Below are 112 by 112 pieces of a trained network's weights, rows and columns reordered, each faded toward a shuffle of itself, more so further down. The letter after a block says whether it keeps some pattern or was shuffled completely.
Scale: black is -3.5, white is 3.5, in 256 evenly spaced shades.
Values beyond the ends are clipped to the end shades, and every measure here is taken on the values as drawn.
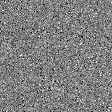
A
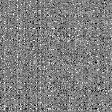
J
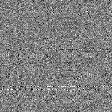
J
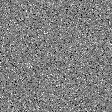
A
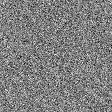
A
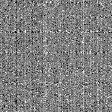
J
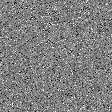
A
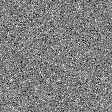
A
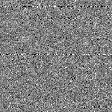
J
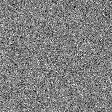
A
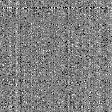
J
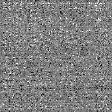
J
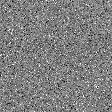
A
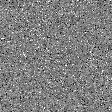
A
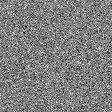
A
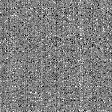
J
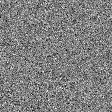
A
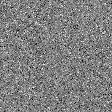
A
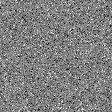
A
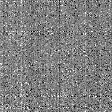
J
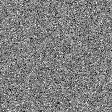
A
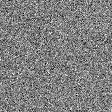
A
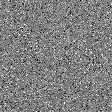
A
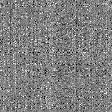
J
